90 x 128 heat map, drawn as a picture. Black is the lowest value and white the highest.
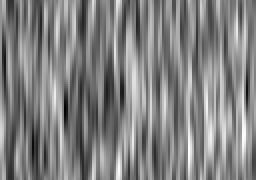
The bottom left is the ninth with the lowest average. The grain runs up and down. The values follow a bell shape. Overall the values sit about 50% of the way up the scale.
